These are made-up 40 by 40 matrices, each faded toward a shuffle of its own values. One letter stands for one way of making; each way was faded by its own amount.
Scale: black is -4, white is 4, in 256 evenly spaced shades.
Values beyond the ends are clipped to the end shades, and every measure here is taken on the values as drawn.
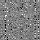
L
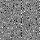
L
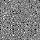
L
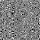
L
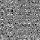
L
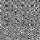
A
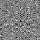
A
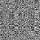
A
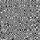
A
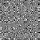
A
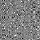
L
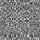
A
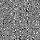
L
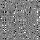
L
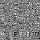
A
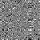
A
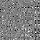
L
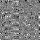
A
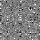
L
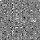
L
